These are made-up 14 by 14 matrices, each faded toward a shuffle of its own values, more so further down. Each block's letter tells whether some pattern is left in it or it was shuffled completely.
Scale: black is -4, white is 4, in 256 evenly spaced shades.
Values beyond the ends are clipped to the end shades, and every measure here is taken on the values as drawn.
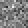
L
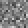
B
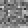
B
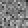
L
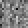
B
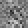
B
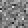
L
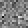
B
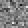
L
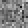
B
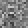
B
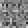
B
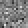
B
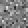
L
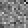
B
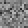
B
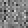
B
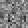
B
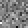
L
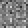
B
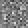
B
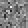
L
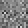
B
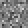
L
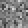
B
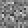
B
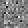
L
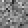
L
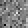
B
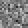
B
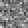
L
